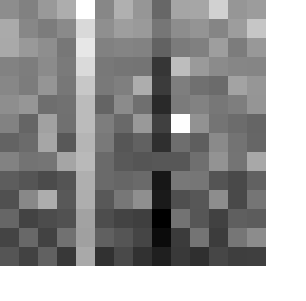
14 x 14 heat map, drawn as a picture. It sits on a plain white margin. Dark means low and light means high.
The histogram is bell-shaped. Values rise toward the top. Columns 5 and 9 differ from the columns beside them. The bottom middle is the ninth with the lowest average.
